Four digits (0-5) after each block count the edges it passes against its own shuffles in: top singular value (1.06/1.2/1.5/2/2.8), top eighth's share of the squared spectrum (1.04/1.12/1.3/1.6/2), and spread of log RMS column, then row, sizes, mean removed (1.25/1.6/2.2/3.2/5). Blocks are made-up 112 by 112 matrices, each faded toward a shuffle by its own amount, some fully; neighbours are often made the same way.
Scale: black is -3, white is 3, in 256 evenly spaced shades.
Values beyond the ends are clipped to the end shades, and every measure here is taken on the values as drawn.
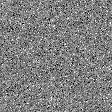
0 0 0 0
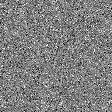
0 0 0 0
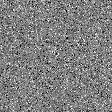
2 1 0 0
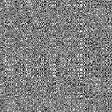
5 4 3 3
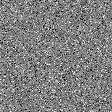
2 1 0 0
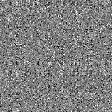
4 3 2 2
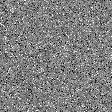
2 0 0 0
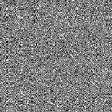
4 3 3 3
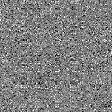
4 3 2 2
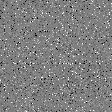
2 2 1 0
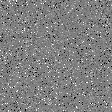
3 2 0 1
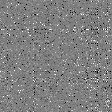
4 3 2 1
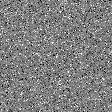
0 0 0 0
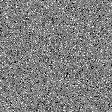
2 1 0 0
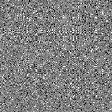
4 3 2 2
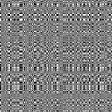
5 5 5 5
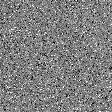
0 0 0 0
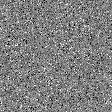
0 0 0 0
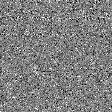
1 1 0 2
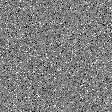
0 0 0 0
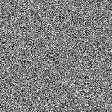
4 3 1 1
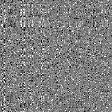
4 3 3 2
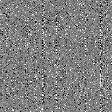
4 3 3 1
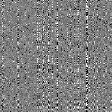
5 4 4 2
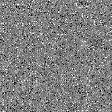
3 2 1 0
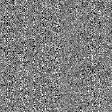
1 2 4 0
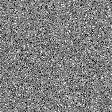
0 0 0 0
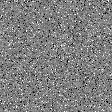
0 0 0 1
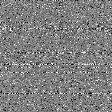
2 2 0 3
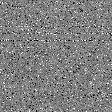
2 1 0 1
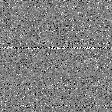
2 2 0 3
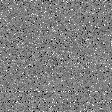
2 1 0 2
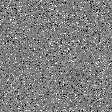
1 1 0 1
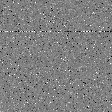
3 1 0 1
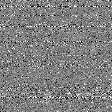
2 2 0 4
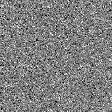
3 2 1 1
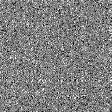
4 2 1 1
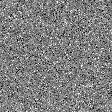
1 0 0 0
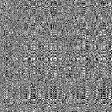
5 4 3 3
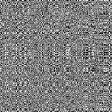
5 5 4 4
